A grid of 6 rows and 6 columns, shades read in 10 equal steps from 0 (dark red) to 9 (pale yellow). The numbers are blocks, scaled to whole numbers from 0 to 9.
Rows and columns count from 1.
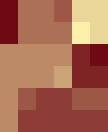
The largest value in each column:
5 5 5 6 9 8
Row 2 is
0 4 4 4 9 8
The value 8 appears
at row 1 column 5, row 1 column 6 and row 2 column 6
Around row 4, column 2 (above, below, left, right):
5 3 5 5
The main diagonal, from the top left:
0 4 5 6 3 2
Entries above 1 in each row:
5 5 4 4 6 6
